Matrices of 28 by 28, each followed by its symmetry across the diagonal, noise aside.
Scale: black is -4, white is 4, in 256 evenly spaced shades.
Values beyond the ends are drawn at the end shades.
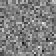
antisymmetric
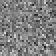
antisymmetric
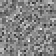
symmetric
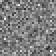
symmetric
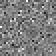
symmetric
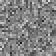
symmetric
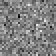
neither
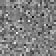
antisymmetric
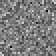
symmetric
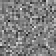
antisymmetric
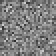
symmetric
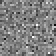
neither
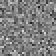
antisymmetric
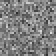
neither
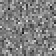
neither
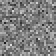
neither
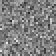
neither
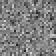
neither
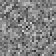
symmetric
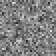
antisymmetric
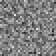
symmetric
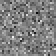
antisymmetric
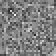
symmetric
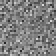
antisymmetric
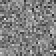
neither
